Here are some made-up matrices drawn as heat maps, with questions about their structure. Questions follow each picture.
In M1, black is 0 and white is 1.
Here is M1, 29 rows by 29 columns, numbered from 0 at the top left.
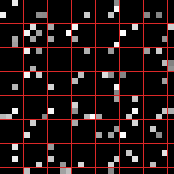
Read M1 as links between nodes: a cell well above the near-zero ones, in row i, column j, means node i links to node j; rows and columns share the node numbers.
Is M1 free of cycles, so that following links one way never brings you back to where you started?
no
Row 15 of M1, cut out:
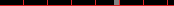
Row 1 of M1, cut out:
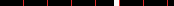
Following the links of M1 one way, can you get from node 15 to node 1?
yes
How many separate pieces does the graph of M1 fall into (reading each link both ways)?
4
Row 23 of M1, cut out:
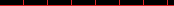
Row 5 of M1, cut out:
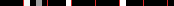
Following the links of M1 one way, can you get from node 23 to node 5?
no
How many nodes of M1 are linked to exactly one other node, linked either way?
3
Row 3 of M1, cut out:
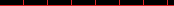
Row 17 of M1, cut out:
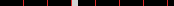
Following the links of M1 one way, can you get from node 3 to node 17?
no
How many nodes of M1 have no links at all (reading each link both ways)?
3
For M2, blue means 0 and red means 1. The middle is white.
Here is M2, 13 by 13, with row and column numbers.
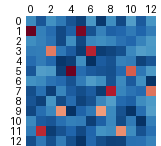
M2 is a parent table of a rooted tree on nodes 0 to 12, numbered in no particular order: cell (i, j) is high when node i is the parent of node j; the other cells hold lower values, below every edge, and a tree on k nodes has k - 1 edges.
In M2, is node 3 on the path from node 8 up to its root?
no
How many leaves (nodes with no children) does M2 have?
7
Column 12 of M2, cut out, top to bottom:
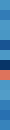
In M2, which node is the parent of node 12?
7
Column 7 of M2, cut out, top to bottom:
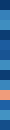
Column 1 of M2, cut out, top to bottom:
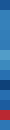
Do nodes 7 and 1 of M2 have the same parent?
no
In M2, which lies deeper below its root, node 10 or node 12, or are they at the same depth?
the same depth
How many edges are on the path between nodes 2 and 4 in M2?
6
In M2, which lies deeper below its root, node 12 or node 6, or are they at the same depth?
the same depth
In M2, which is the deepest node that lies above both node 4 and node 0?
1
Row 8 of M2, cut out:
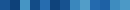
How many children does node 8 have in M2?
0
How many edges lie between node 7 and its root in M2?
2
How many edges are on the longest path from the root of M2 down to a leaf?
3
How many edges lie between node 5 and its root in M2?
2
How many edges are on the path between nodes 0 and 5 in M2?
2
